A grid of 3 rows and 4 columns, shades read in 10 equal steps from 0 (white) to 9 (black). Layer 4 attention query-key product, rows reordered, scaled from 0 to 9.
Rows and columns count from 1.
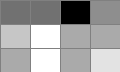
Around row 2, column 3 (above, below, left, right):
9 3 0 3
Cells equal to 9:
1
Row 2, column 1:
2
